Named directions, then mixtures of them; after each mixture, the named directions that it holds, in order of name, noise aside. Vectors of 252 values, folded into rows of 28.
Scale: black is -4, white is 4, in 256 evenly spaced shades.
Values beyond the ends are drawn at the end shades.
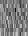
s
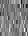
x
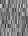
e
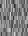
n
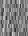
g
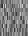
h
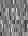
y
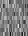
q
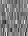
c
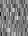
n, y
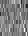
x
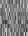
c, e, y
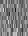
e, n, s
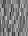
g, h, n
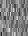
n, y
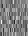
c, h, y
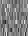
c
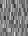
n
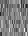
x, y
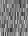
c, e, s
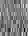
n, q, x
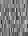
s, y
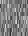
c, e, q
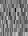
s, y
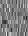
c, e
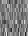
c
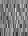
s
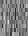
g, h, s
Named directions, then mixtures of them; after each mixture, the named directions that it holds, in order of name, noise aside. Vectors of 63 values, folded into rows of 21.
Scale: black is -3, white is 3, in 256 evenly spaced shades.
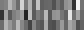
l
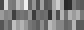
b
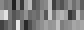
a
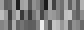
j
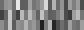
j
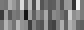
l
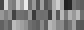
b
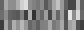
b, l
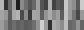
b, j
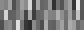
a, l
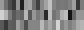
a, l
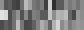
a, j
